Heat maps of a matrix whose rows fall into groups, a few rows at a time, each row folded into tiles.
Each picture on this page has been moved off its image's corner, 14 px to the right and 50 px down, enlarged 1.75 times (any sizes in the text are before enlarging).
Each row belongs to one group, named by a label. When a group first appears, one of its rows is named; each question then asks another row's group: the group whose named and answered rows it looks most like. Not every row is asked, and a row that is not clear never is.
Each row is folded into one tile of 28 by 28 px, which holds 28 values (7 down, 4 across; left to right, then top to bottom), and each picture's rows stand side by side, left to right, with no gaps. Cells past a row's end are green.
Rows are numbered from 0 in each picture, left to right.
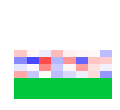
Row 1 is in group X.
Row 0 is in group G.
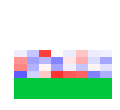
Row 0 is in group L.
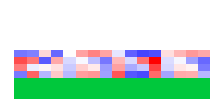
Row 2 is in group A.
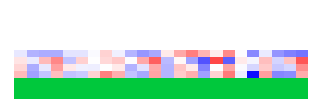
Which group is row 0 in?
A
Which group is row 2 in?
A
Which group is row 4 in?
X
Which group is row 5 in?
A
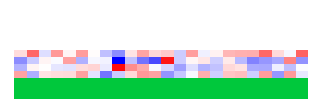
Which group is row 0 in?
G
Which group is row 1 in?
X
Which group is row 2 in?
L
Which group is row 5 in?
G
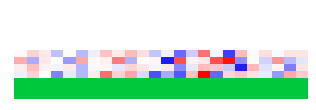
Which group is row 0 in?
X
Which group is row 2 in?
X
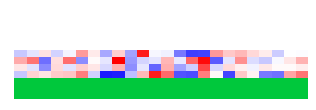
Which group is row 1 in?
X
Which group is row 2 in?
L
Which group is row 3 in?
A
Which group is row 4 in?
G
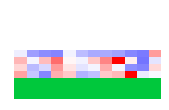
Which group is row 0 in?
A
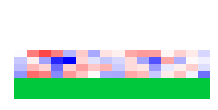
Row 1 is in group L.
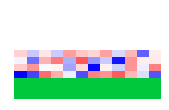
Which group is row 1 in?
G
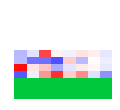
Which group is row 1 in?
X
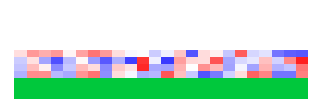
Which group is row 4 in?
L
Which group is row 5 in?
A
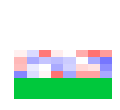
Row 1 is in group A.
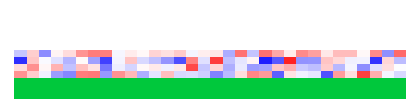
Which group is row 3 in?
G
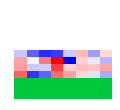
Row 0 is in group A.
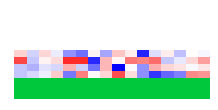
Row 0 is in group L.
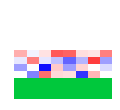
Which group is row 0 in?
G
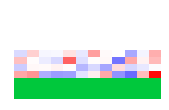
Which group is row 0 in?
X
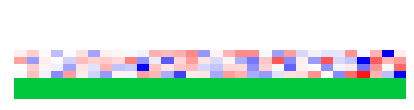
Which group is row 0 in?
X
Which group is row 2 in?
G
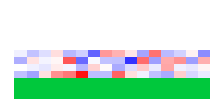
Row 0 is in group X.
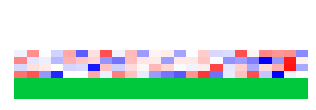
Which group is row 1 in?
G
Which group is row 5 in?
G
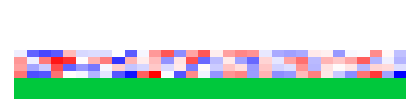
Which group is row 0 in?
A
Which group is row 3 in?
G
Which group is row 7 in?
X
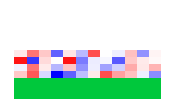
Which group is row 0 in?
X
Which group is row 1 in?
L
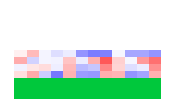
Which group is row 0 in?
X
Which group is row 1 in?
A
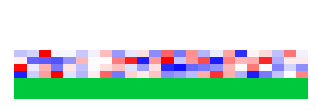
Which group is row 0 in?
L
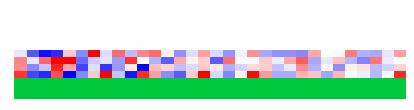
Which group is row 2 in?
G
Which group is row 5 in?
A
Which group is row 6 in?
G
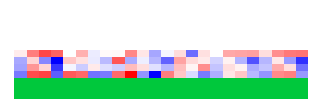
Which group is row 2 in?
X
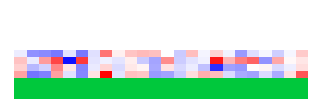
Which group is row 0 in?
A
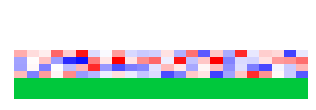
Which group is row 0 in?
G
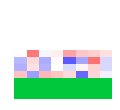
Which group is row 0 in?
G
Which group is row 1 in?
G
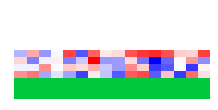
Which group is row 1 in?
G
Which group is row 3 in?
G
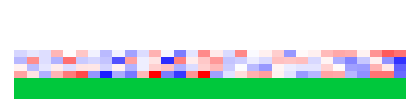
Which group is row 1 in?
X
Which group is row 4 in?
L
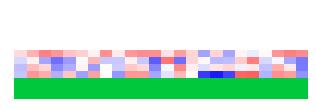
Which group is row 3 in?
X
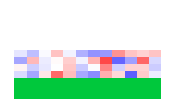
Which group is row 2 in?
G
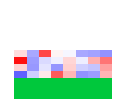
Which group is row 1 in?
A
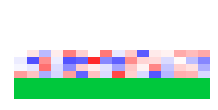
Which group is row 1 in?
G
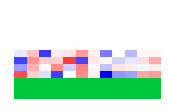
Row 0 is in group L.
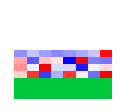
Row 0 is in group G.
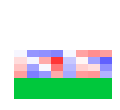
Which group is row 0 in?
A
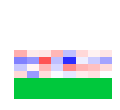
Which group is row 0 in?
G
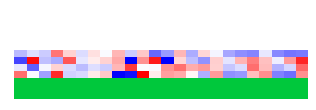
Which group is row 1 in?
L
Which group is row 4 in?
A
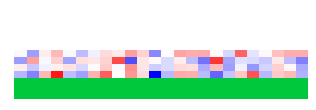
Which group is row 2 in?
X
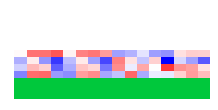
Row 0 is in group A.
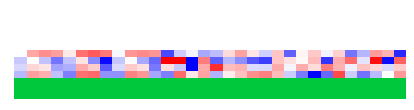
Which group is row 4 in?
L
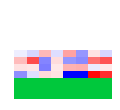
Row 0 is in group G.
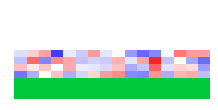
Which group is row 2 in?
A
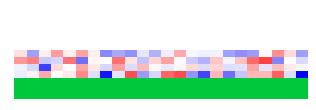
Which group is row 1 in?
X
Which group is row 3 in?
X
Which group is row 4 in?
A
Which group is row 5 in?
X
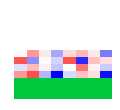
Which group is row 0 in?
X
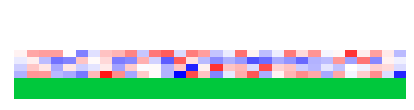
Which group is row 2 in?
G
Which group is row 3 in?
G
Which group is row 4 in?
L
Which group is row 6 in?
G
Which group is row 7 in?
X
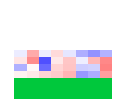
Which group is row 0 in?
G
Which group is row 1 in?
A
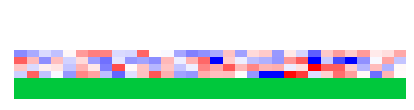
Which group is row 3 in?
A
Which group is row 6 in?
L
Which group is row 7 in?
G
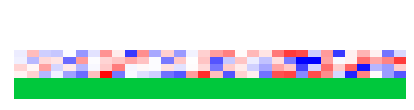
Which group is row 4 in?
G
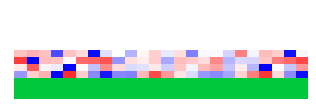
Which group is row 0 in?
X
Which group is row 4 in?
L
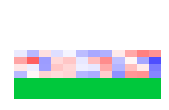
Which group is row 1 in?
A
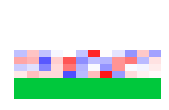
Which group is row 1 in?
L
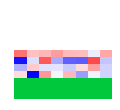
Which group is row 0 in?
G
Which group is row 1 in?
G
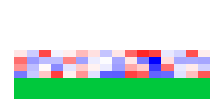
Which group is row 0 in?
L
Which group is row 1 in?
X
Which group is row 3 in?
L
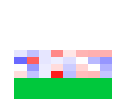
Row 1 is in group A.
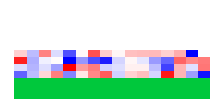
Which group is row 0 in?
L
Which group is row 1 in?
L
